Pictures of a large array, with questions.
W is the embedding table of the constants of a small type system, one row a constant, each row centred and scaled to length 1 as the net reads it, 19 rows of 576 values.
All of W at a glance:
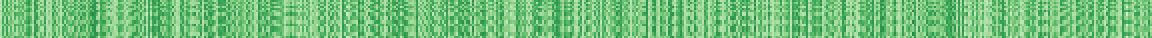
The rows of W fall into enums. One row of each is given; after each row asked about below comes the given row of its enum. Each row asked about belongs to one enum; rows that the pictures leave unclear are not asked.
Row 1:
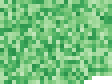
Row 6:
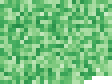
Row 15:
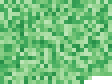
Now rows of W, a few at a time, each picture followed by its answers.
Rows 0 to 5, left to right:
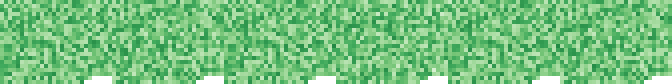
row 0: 15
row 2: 15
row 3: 6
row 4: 15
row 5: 1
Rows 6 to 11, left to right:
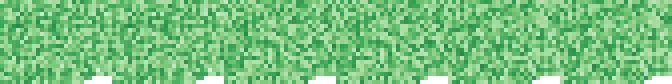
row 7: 6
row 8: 15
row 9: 15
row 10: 1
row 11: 1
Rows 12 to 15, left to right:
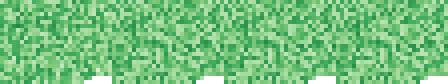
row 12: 6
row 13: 15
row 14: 15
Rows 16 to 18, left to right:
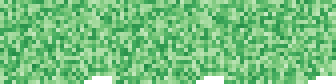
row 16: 1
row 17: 1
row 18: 6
